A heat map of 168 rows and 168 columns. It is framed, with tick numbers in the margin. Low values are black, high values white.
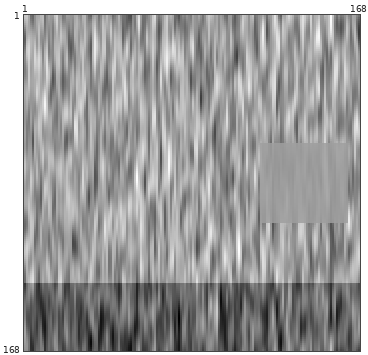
A horizontal seam about 80% of the way down splits the table, and the top part is higher. Streaks run downward. In the middle right lies a patch that is calmer than the rest. The middle right is the smoothest part.
